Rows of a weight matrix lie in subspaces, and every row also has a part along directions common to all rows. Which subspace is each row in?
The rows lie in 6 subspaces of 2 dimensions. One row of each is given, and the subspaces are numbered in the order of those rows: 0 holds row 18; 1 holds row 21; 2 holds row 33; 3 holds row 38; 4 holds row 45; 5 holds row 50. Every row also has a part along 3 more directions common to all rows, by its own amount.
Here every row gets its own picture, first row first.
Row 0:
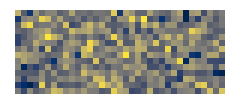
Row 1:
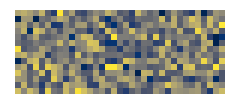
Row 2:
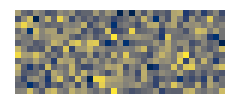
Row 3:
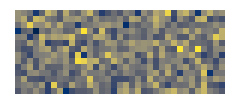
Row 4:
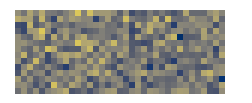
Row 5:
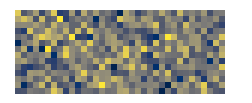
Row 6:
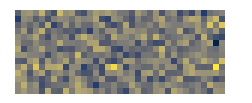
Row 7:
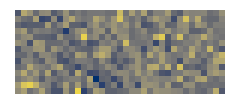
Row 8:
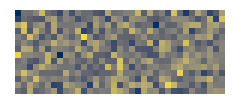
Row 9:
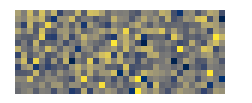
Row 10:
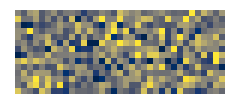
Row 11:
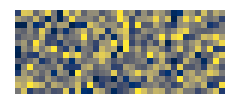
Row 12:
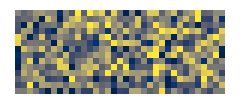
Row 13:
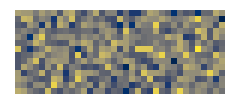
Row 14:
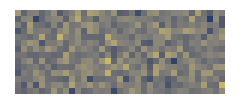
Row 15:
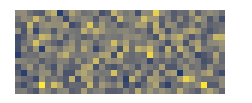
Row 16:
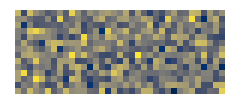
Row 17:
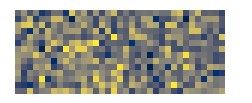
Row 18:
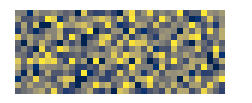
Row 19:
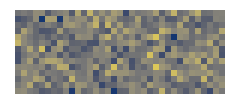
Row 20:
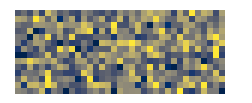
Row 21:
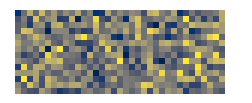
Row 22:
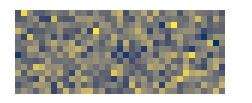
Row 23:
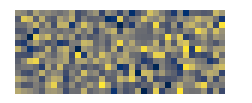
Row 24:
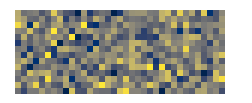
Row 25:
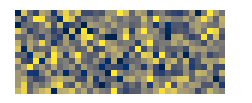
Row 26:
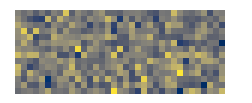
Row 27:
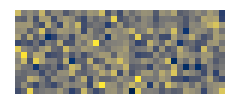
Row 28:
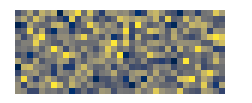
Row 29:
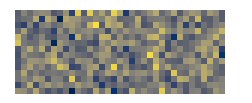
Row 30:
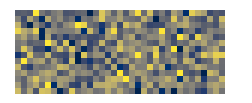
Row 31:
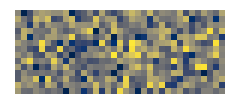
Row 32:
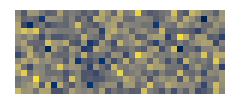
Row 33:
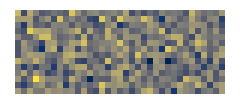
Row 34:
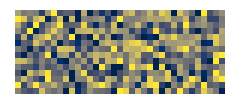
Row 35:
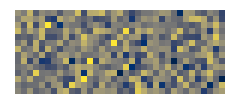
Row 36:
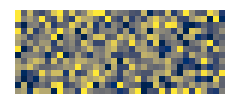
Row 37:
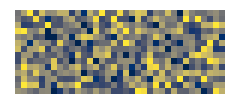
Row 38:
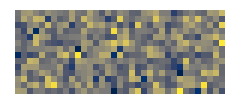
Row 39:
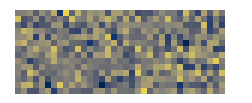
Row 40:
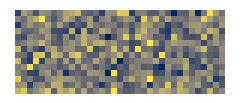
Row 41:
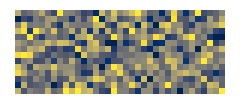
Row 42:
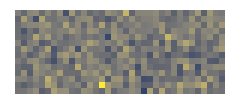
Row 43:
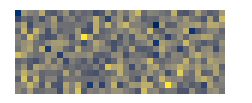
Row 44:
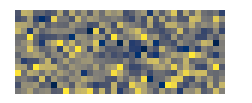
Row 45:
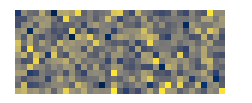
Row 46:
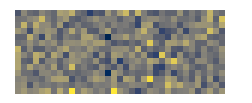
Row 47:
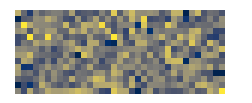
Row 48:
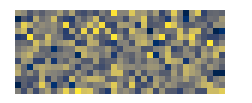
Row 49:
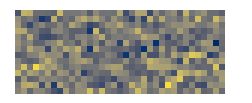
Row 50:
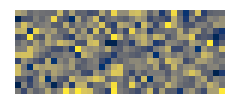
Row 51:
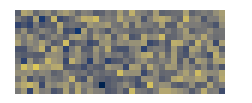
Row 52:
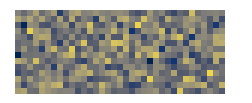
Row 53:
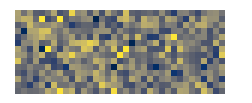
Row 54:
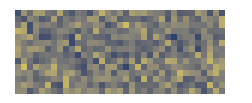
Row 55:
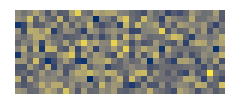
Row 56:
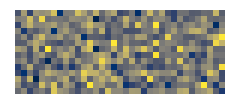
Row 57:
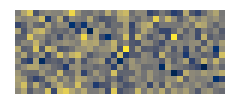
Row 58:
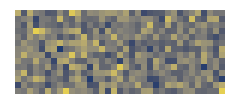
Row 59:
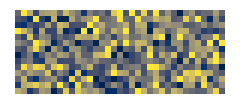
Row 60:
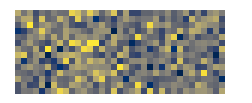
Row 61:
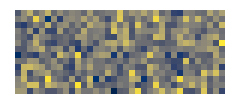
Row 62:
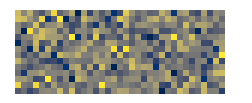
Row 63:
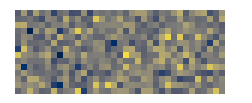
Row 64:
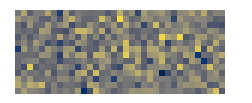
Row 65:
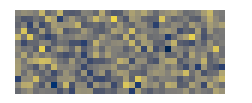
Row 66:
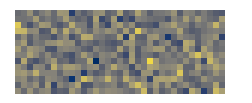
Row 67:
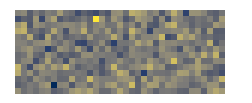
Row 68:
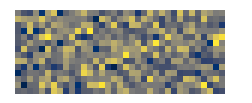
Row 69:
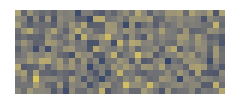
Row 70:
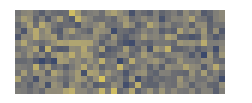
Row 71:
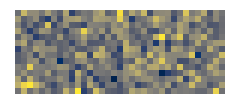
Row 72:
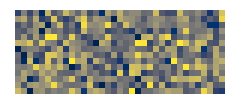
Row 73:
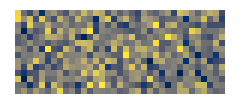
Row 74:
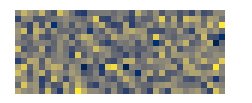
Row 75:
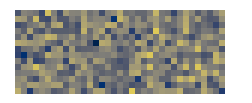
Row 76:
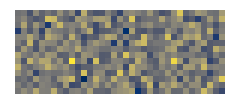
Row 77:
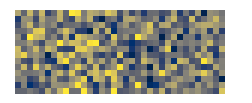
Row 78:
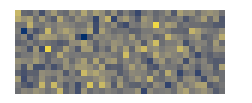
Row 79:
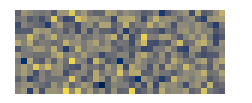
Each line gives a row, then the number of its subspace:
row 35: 0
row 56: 2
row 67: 5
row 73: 1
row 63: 1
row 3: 2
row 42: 3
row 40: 4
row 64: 1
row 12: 4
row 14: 4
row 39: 3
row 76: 0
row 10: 2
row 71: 1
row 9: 0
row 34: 4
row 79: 0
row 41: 5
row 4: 5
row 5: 4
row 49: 5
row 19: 4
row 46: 4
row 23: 3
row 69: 2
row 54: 2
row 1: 3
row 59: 5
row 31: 5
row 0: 5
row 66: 0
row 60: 2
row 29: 4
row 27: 0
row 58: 2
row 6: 3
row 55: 2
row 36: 1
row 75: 0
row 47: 5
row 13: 3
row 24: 4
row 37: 0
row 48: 5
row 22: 5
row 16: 2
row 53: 4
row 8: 1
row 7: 1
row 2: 3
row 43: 1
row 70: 0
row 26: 3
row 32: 2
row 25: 4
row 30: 2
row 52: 2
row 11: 1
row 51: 0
